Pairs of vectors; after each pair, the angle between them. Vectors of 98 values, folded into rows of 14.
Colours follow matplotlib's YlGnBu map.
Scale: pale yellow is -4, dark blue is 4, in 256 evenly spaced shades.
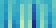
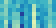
nearly opposite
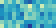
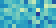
orthogonal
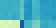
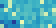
partly opposed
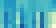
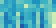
nearly parallel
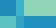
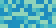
orthogonal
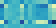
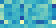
nearly opposite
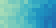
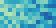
partly aligned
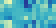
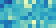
nearly opposite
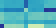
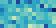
partly aligned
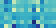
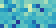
partly aligned
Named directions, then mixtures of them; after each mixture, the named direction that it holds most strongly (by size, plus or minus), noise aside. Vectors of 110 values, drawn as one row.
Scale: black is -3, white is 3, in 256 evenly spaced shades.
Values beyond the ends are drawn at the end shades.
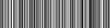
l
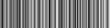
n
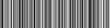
l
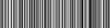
l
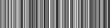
n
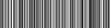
l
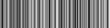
n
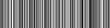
l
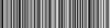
n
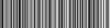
n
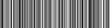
l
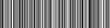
l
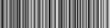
n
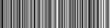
n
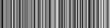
n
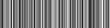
l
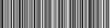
l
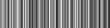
n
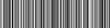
l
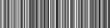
n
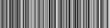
n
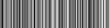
n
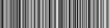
n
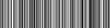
l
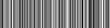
l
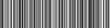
l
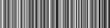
n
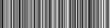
n
